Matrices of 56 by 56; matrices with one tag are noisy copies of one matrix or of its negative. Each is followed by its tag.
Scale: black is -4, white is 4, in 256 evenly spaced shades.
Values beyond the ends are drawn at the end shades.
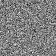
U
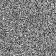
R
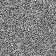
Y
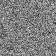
R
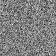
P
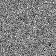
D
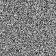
P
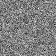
D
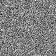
Y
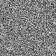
R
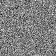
Y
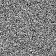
U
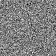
U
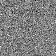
Y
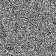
R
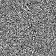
U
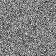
D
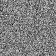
P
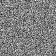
Y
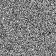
R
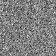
P
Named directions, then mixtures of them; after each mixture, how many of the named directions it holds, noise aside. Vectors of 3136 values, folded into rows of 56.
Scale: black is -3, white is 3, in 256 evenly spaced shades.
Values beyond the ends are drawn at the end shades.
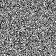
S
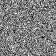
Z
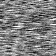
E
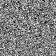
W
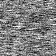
two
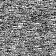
three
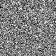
two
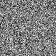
two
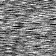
one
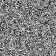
three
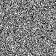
one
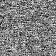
three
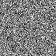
one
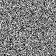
one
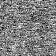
three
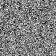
two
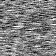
one
